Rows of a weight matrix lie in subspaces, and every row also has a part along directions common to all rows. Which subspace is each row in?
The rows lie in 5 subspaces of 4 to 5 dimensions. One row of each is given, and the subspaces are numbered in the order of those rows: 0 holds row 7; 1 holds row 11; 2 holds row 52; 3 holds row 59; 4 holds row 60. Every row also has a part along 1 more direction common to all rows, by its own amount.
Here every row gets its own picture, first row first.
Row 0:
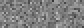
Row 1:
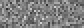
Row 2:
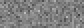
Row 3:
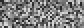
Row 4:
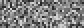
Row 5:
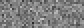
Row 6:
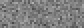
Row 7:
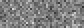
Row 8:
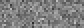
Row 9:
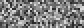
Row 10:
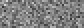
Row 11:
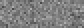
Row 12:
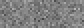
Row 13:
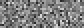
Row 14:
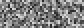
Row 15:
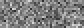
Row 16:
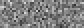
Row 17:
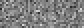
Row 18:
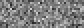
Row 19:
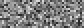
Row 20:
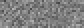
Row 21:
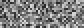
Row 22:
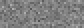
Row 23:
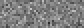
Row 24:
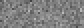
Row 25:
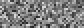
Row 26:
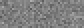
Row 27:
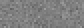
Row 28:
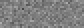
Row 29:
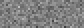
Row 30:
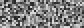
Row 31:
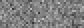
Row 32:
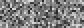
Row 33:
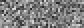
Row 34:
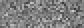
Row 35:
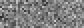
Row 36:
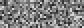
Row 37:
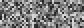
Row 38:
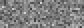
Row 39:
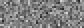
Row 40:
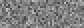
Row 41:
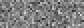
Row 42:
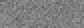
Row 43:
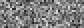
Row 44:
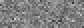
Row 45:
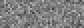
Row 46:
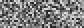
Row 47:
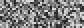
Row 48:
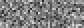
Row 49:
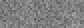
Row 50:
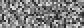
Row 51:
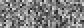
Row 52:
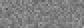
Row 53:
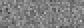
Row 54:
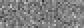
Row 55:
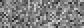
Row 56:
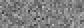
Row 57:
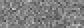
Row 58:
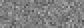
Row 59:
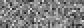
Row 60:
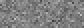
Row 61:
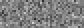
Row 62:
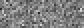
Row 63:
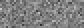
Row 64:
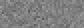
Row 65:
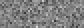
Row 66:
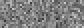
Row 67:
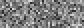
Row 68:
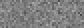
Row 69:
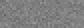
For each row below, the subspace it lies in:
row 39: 1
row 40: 2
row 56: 0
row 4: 0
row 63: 4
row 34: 1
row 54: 3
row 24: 4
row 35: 3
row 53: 2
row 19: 2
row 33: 3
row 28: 3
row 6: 1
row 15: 0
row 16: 0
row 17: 4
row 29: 2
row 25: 0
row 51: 1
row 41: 4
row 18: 2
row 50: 0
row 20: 3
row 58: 3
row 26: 1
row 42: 3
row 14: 1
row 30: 2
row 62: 4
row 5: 1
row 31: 0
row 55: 4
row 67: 2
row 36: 1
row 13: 1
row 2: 2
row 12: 2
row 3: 4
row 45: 2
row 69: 4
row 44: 4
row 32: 3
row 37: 0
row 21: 0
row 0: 4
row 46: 1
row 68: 4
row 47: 3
